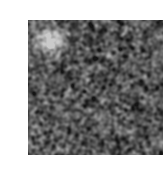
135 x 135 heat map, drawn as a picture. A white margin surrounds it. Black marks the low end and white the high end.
Stripes: none. Ninth with the highest average: top left. Bumps: one, in the top left. Odd rows or columns: none. Grain: blotchy.
